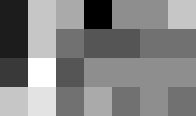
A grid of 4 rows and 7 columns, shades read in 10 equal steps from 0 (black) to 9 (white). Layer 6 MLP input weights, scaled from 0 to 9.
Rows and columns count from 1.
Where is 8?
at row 4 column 2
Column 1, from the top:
1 1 2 7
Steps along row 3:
up down up same same same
